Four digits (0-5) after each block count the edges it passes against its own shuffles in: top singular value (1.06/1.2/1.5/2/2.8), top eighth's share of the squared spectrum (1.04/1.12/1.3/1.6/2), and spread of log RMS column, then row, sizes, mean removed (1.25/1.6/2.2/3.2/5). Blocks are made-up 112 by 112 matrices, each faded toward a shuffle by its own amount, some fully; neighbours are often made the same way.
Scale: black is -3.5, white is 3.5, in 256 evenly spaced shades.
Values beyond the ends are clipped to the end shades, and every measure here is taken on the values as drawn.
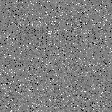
3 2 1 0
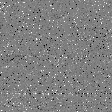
3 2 0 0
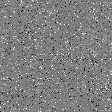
3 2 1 1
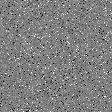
0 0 0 0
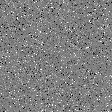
0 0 0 0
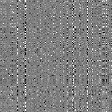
5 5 4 2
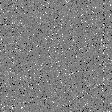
3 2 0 0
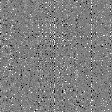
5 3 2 2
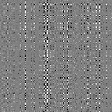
5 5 4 3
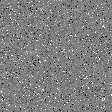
1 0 0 0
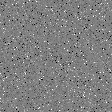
0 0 0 0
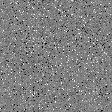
3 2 1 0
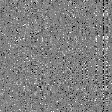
4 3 2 1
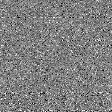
1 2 0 3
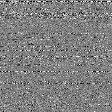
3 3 0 4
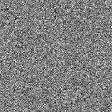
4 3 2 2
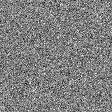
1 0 0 0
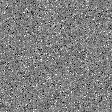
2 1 0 0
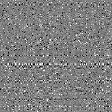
5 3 2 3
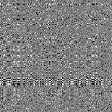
5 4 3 3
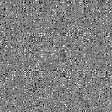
4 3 2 2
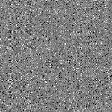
4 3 2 1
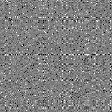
5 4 2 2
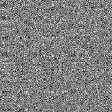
4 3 2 2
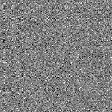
4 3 2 2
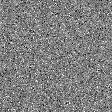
0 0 0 0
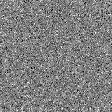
3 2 0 1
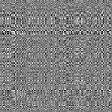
5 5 4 4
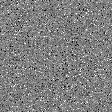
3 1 0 1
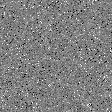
0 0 0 0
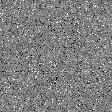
2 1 0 0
